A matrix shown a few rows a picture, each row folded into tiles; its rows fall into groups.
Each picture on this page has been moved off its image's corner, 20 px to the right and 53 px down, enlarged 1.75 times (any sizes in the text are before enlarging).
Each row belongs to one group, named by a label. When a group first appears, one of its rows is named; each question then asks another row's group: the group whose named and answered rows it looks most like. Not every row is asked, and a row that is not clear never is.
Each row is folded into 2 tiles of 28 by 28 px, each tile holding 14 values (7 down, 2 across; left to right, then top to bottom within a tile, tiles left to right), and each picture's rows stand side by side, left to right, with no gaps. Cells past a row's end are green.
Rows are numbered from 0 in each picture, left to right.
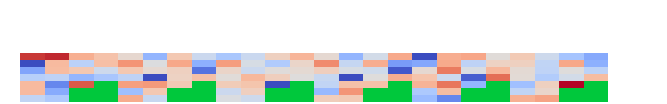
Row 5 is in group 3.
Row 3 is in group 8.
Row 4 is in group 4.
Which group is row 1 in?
8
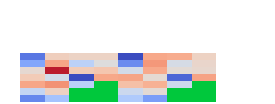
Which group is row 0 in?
4
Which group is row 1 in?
4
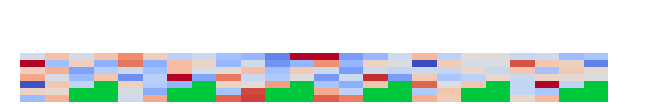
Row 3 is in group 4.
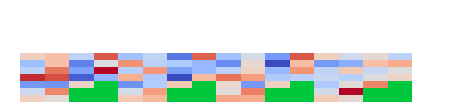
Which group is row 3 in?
3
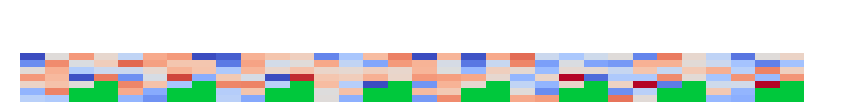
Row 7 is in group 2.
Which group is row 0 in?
4
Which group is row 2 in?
4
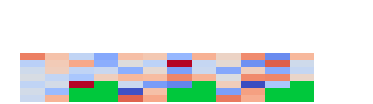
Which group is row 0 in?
3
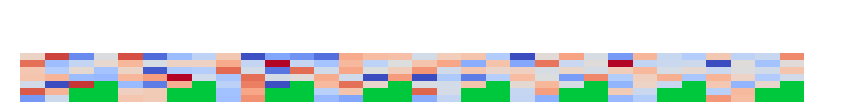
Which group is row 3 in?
4
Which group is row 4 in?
2
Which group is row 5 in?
4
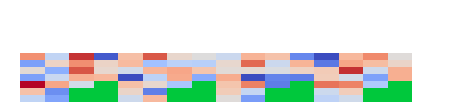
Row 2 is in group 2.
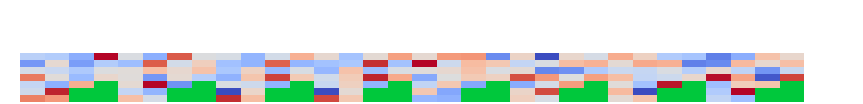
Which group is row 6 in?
3
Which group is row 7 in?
4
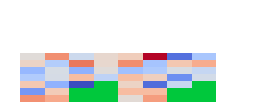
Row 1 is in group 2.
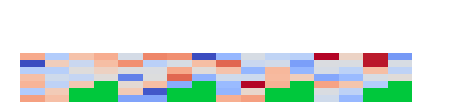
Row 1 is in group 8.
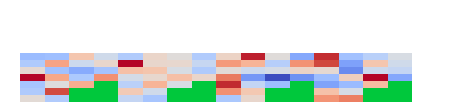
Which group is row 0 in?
4
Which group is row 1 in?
8
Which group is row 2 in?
2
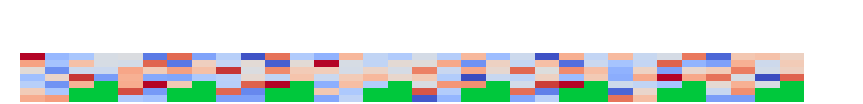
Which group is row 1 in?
2
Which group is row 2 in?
2
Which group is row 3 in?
8
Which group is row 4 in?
2
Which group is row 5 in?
2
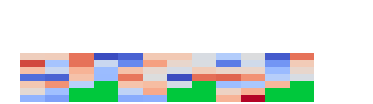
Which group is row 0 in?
8
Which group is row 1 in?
4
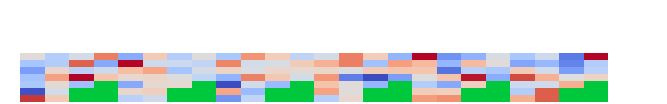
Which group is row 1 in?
8
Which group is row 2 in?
8
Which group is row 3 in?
2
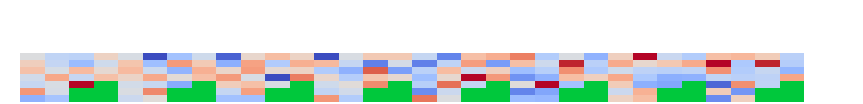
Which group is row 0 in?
2
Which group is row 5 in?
8
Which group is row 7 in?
8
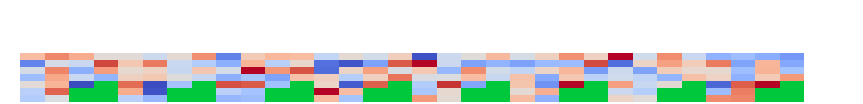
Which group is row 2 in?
4
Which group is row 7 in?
3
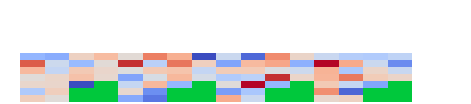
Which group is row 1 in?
8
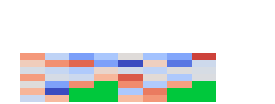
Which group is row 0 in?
3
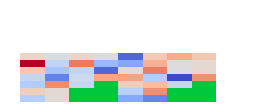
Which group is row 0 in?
8
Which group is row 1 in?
4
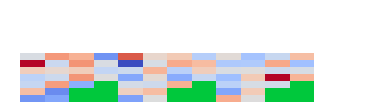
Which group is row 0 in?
8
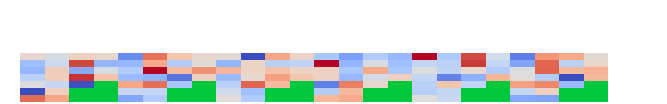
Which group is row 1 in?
4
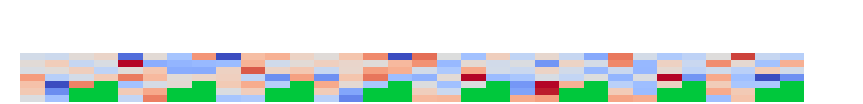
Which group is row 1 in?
8
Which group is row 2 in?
4
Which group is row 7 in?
2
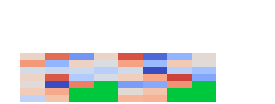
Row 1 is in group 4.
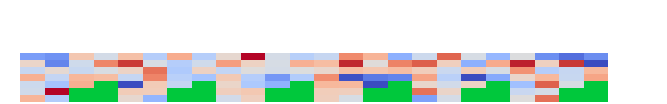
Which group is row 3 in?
2
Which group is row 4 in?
2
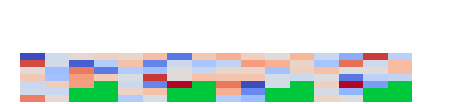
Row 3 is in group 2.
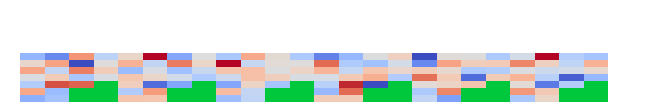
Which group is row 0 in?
2
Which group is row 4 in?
4
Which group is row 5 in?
2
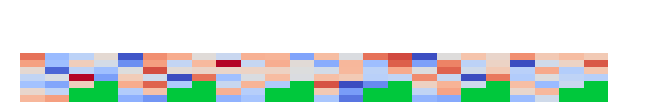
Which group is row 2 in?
8
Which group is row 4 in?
4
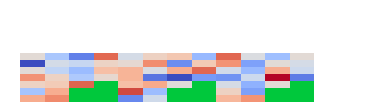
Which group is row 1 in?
2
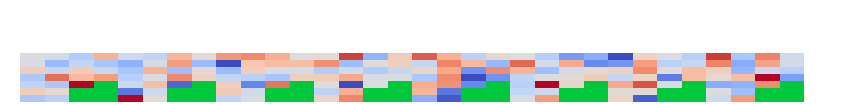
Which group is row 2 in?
3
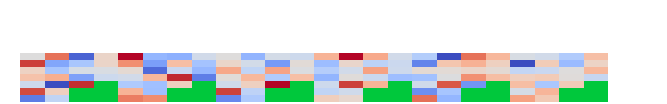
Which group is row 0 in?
2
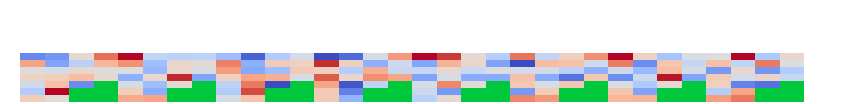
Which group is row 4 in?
3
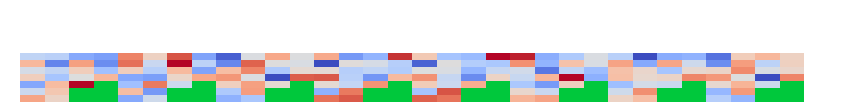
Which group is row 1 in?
8
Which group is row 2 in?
4
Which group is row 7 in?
4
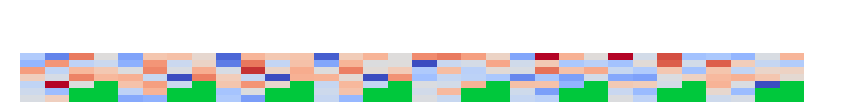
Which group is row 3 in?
4
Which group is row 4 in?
3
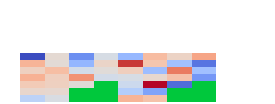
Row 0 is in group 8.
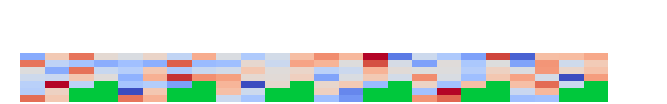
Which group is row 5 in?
4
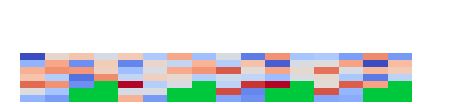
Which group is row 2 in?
2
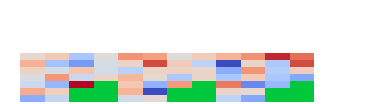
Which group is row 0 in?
2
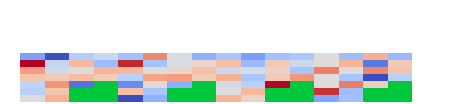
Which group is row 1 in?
8
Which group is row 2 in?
3
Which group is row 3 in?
2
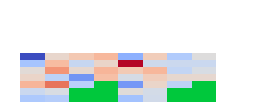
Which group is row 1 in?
8
